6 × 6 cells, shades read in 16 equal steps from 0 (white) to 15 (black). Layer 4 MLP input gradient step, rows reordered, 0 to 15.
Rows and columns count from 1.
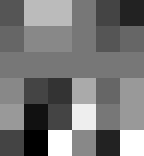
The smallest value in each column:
6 4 0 1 8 0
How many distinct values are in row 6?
5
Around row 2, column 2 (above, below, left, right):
4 8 9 7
